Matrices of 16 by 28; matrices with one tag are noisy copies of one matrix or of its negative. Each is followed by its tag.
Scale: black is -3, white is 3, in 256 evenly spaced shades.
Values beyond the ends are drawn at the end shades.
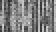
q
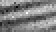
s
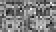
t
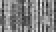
q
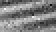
s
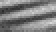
s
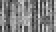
q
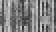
q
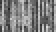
q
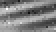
s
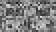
t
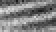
s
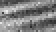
s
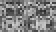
t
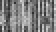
q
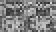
t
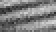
s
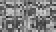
t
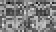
t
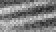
s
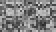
t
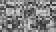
t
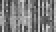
q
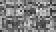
t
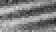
s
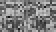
t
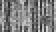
q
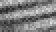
s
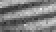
s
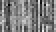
q
